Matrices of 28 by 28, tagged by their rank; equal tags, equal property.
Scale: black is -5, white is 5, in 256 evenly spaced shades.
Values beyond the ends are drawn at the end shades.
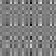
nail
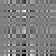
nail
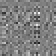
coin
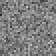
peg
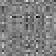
coin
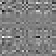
coin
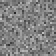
peg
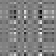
nail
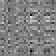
coin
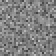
peg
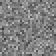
peg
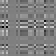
nail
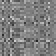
coin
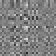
coin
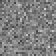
peg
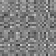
coin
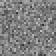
peg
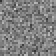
peg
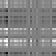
nail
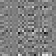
coin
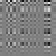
nail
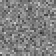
peg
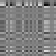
nail
